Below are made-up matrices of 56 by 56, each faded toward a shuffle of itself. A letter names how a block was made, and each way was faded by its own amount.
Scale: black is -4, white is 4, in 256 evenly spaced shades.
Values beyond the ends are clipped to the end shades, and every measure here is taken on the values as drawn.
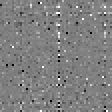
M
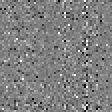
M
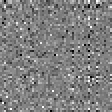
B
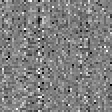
B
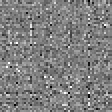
B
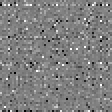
M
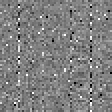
B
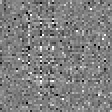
B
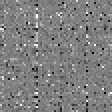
M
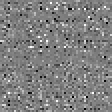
M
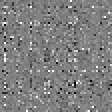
M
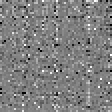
M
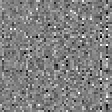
B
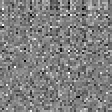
B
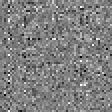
B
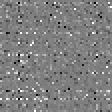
M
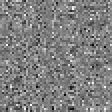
B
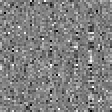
B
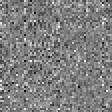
B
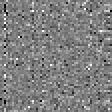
B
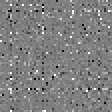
M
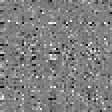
M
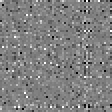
M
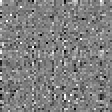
B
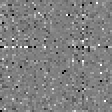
M
